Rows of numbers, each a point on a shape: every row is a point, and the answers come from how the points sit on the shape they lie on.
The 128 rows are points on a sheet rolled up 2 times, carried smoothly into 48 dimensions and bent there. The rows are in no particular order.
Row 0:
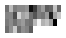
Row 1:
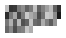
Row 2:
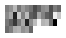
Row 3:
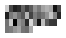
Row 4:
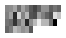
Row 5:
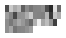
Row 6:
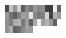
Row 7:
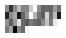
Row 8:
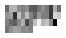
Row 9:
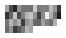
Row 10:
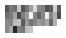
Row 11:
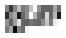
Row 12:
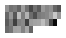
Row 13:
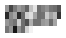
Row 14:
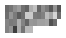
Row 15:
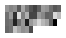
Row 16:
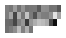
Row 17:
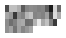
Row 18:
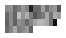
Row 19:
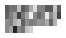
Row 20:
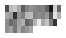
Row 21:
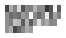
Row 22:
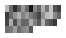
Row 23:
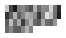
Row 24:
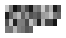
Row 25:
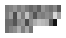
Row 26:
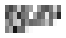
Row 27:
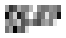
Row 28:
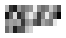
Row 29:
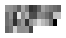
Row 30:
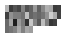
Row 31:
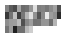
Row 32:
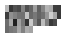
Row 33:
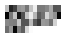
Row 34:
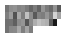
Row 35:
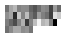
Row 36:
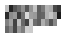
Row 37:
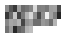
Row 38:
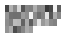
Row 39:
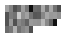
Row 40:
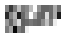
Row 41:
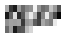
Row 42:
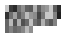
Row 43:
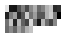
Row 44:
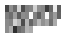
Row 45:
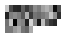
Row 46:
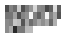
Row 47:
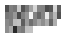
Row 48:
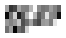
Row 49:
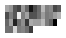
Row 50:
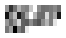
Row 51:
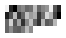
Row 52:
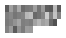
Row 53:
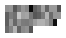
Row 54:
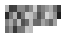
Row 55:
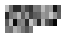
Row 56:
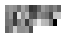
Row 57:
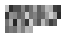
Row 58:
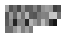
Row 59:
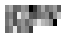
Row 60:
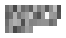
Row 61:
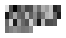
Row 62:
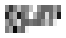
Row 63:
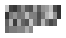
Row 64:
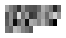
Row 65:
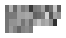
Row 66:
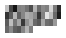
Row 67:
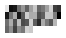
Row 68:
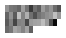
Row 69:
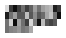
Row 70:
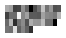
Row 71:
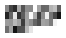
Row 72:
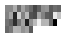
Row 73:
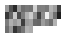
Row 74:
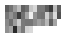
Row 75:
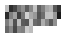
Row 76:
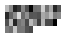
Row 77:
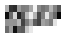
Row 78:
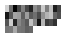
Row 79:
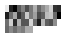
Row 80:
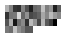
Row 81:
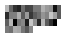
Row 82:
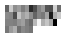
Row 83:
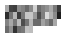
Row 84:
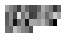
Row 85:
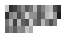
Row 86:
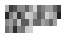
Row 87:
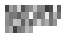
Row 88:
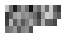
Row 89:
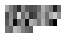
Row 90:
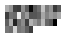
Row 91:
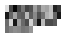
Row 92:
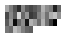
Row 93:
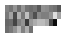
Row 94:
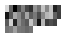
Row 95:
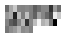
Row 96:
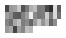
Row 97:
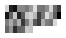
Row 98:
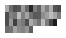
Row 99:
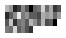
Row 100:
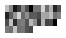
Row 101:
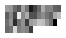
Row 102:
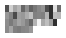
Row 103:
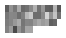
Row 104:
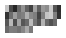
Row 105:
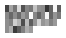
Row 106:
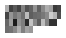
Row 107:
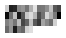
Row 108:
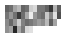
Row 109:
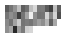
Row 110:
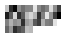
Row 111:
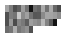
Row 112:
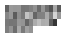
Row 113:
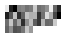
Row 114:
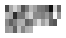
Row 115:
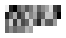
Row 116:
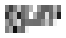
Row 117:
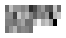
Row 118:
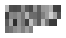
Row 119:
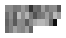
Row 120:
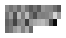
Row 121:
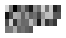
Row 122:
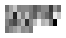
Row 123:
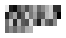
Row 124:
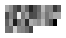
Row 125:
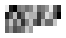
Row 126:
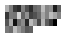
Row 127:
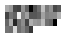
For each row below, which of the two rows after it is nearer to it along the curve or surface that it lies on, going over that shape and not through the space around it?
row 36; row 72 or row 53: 53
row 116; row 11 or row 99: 11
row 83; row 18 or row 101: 18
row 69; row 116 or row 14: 116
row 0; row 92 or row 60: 92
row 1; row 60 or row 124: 60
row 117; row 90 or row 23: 90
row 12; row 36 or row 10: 36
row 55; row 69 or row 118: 69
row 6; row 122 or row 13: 122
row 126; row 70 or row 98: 70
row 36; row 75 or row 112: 75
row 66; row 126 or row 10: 10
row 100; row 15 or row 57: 15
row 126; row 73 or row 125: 125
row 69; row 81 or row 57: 81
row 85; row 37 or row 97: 37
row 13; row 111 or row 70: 111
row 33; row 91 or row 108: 91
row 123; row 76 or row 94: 94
